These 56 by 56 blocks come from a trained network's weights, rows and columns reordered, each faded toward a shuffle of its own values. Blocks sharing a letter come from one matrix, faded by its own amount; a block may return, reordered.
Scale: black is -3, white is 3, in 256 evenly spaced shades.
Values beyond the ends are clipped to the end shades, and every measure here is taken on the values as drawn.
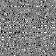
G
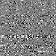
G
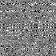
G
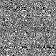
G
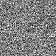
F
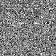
F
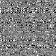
G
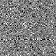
G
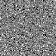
G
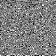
G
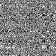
G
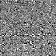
G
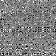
G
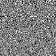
G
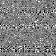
G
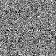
F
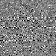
G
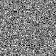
F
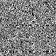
F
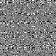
G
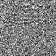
F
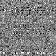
G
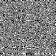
G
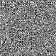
F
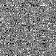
G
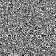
F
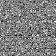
G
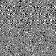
G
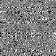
G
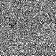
F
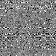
G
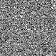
F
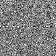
F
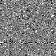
G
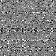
G
